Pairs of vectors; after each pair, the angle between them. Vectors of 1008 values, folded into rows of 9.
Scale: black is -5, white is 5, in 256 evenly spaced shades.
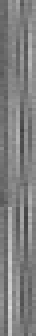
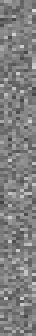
orthogonal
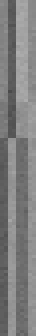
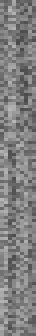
partly opposed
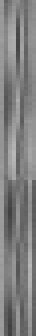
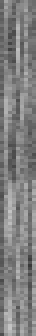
nearly opposite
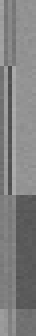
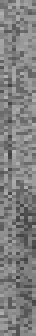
partly aligned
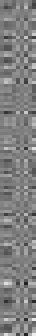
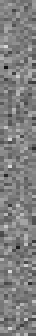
partly opposed
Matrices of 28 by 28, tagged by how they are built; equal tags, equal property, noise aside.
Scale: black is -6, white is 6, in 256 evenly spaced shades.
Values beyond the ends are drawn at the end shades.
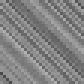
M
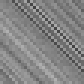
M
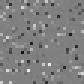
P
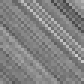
M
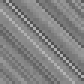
M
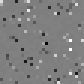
P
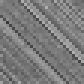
M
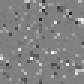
P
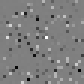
P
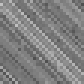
M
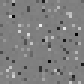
P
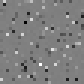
P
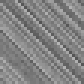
M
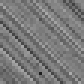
M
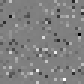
P
